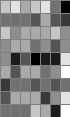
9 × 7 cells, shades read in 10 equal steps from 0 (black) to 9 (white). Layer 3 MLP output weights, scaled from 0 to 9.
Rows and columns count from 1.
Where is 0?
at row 1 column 7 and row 5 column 4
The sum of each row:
40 26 42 34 19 39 24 36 35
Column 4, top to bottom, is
7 3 6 4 0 6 3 6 7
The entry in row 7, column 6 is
3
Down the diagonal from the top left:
7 4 6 4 1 5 4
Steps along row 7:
up same down up down up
